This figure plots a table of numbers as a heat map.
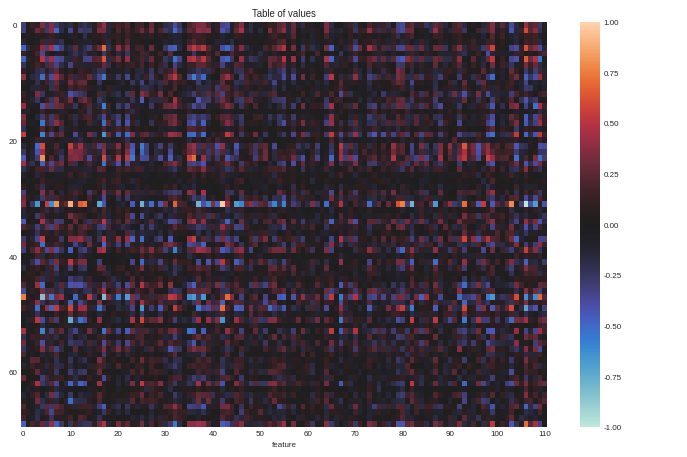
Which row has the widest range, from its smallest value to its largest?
31
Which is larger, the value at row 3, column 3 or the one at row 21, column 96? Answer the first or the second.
the first
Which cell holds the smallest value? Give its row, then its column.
31, 106
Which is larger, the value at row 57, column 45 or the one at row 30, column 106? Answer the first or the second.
the first
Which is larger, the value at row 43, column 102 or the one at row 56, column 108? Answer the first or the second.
the second
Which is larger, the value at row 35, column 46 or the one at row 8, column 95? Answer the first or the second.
the second
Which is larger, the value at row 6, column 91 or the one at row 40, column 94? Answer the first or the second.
the first
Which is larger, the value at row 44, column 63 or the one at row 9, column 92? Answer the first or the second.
the first
